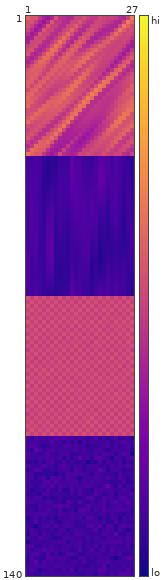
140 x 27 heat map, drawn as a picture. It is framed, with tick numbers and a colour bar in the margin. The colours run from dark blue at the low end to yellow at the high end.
It is made of 4 by 1 panels. Panel 1,1: middling, slanting up to the right. Panel 2,1: very low, streaked downward, faint in contrast. Panel 3,1: middling, checkered, faint in contrast. Panel 4,1: very low, fine-grained, faint in contrast.
